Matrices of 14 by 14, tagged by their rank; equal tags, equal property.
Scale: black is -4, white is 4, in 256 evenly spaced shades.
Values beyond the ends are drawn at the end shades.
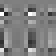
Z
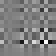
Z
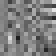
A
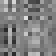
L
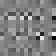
L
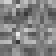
A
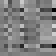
L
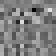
A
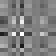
Z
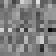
A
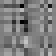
L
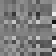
L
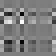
Z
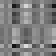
Z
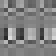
Z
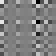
Z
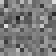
A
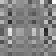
L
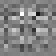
L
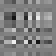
Z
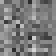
A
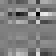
Z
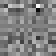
L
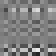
Z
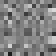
A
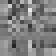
A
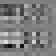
L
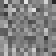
A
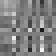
L
